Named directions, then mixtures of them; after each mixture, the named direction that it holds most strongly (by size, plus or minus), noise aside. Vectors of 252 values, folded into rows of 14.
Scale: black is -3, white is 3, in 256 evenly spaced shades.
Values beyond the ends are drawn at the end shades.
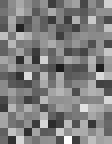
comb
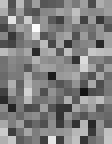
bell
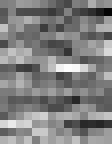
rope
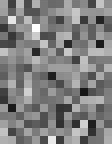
bell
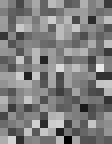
comb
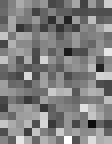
comb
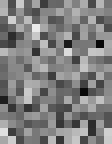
bell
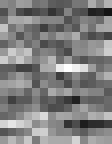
rope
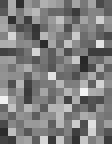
bell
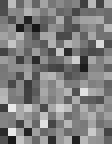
bell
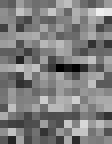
rope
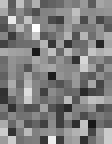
bell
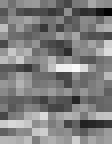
rope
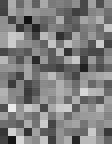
bell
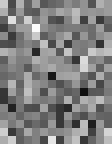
bell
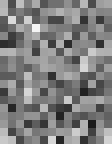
bell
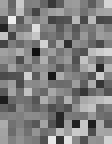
bell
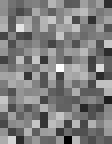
comb
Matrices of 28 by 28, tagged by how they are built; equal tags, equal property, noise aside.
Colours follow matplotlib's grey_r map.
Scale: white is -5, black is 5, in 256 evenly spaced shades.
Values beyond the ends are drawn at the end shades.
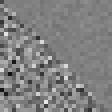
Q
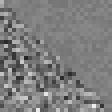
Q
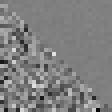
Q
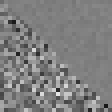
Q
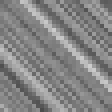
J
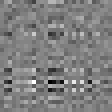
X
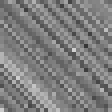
J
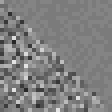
Q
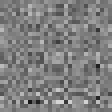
X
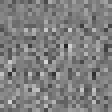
X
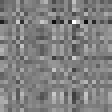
X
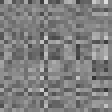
X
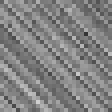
J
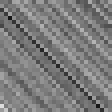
J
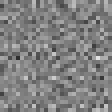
X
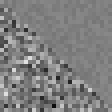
Q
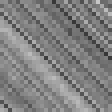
J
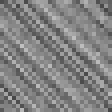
J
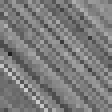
J
